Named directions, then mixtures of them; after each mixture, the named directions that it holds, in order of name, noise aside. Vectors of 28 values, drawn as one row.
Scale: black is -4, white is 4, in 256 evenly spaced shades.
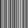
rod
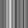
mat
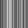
mat, rod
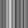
mat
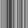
mat, rod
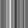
mat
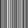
mat, rod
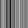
mat, rod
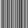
rod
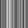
mat, rod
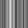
mat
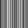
mat, rod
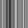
mat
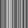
mat, rod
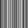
mat, rod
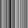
mat, rod
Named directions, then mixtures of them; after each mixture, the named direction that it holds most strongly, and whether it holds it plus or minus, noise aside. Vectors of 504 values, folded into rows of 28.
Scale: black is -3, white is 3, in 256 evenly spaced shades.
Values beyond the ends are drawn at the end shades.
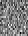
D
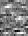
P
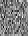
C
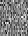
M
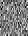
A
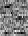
P, minus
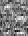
P, plus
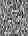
C, minus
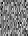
A, plus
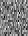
A, minus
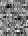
P, minus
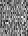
M, plus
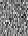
M, minus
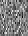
C, minus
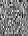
C, minus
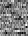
P, minus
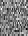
A, minus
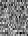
D, plus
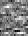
P, plus
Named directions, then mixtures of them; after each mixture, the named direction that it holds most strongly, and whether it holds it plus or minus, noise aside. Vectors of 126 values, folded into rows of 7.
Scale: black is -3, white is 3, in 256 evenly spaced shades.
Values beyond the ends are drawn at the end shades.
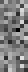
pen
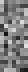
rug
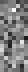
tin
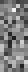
tin, plus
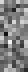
rug, plus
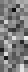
tin, minus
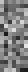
rug, plus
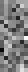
tin, minus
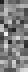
rug, minus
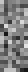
rug, plus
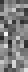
rug, minus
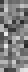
rug, minus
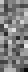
rug, plus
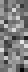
tin, plus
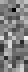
tin, minus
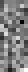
rug, minus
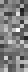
pen, minus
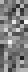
pen, minus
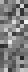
pen, minus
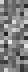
rug, plus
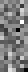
pen, plus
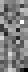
rug, plus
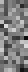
rug, plus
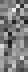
tin, plus
